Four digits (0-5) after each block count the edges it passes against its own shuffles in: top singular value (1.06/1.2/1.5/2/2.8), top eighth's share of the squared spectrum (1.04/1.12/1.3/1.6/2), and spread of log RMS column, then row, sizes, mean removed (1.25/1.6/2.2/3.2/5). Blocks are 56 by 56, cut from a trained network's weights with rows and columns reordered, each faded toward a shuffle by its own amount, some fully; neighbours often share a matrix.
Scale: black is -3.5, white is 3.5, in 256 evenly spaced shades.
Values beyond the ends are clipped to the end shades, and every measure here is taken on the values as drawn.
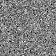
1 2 0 0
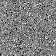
0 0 0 0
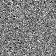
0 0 0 0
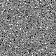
0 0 0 0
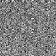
3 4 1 2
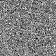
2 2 0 0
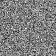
0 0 0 0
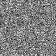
2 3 0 0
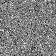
0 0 0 0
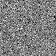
0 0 0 0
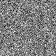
0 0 0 0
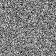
1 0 0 0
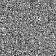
3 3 1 1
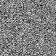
2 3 1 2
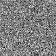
2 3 1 1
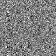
3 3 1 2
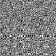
4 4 2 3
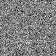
0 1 0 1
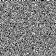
2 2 0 1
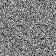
1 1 0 0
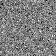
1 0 0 0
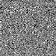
2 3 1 2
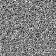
2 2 0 1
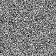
2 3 0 1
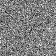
1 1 0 0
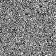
2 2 0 1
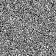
1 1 0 0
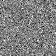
1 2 0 0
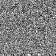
2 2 0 1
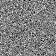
1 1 0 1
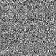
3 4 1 2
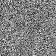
1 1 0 0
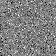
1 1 0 0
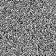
1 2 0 0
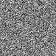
1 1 0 0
